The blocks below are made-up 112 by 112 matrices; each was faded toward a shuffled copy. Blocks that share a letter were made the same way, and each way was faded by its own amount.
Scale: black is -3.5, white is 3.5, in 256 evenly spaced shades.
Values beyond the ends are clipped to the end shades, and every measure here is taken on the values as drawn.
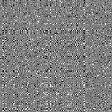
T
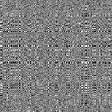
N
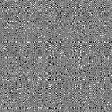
T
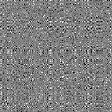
T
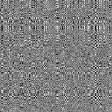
N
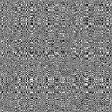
N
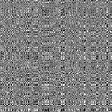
N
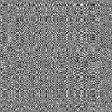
N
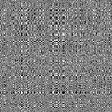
N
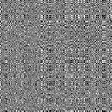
N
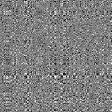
T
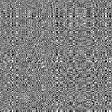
N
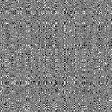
T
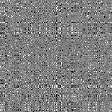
T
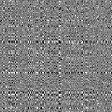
N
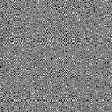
T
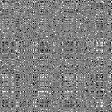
T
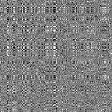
N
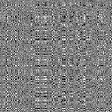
N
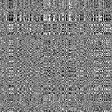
N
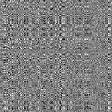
N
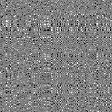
T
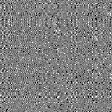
T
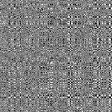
N
